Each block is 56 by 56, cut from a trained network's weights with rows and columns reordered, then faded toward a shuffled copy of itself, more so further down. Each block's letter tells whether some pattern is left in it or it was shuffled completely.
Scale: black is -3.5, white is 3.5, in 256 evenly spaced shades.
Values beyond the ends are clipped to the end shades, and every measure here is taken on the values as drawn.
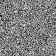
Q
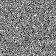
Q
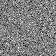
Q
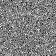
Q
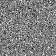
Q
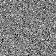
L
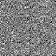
L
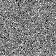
Q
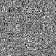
L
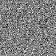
L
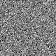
Q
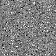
L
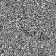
L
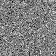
Q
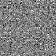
L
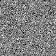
L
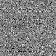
L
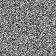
Q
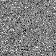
L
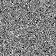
Q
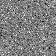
Q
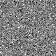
Q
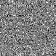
L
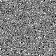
Q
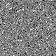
Q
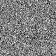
L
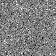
Q
